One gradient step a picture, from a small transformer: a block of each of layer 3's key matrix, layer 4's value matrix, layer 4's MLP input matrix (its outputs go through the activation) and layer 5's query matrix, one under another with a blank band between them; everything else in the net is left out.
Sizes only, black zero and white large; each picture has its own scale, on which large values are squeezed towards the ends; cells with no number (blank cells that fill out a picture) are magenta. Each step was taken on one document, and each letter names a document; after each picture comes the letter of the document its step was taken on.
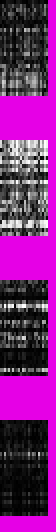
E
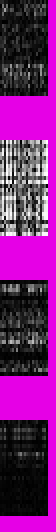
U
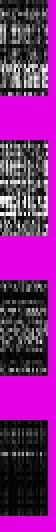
U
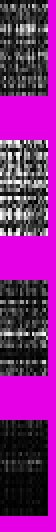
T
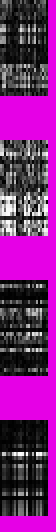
U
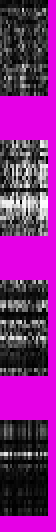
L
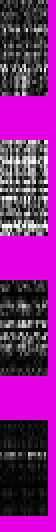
E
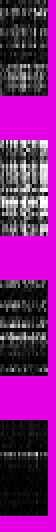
L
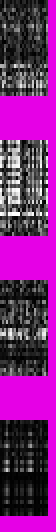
T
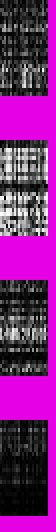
U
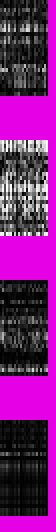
U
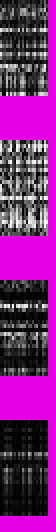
E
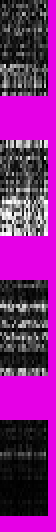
E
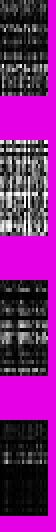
E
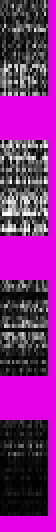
E
